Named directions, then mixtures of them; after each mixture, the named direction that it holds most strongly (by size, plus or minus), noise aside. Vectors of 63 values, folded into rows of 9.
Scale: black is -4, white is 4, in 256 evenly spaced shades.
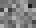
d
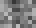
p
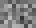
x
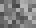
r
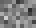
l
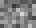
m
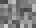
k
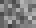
r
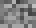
x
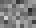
l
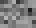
l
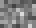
m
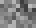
r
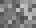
r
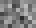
r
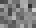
d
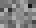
d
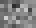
r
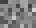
k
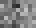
r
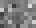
d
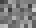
k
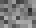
l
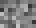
d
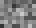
m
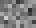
l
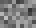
l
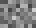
d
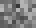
r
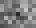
r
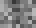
p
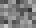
k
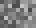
r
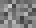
x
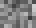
m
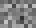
x
